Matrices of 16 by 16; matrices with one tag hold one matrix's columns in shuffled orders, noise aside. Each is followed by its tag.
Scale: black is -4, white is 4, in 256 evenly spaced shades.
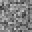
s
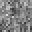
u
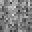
u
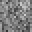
u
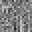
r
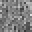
u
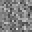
s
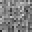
u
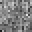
u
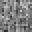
u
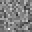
s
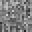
u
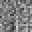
r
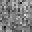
u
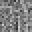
r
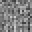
r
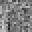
r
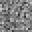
s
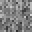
u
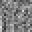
r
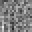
r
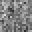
u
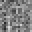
r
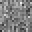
u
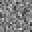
s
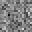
s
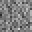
s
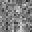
r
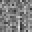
r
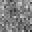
u
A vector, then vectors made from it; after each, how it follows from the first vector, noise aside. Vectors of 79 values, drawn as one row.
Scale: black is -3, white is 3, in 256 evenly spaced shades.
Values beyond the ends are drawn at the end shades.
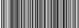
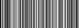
negated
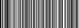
negated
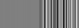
partly zeroed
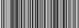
copied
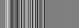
partly zeroed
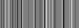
partly zeroed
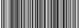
copied
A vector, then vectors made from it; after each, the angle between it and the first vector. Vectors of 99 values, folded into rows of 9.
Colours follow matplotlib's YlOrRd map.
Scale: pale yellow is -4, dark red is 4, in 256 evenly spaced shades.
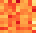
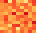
partly opposed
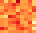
nearly parallel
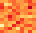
orthogonal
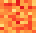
partly aligned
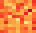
partly opposed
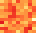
partly aligned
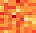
partly aligned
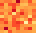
partly aligned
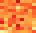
partly aligned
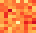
partly opposed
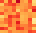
nearly parallel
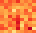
partly aligned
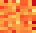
nearly opposite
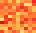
partly opposed
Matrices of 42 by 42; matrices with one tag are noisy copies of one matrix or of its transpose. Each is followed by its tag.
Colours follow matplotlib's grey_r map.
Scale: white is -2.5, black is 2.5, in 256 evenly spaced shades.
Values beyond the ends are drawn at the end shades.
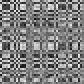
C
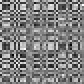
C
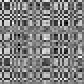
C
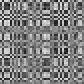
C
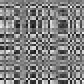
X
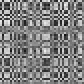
C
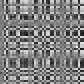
X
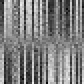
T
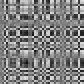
X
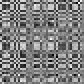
C
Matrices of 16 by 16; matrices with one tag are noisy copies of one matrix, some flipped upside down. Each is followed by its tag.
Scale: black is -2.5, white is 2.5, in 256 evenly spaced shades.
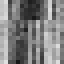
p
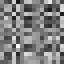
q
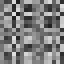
q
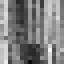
p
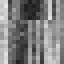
p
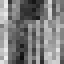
p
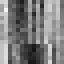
p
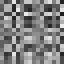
q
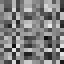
q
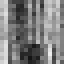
p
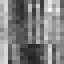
p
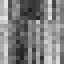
p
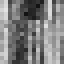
p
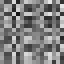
q
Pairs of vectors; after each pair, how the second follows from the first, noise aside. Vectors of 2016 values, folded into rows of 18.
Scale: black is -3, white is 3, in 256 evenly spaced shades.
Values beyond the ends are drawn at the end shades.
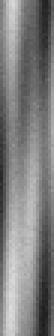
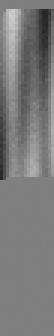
partly zeroed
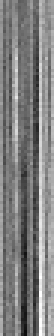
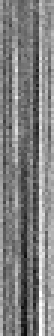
copied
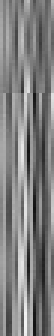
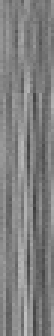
shrunk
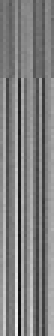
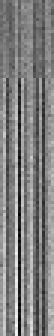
copied
